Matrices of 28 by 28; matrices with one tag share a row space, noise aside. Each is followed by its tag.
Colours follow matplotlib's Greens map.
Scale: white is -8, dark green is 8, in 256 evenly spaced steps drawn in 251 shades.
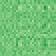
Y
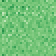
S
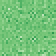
Y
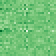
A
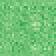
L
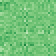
A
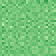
S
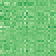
A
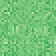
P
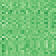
S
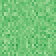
P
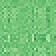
P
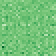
S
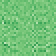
P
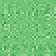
P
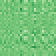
L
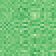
L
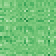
A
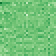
A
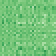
Y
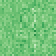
L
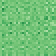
S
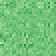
A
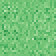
P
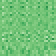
S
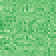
A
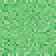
P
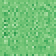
P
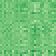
L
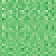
S
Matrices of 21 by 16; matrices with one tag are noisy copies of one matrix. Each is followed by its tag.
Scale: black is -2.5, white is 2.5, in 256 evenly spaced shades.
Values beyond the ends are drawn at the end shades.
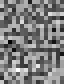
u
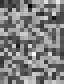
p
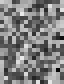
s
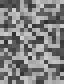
p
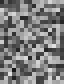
p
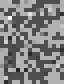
s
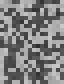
s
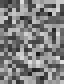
p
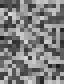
p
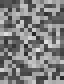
p
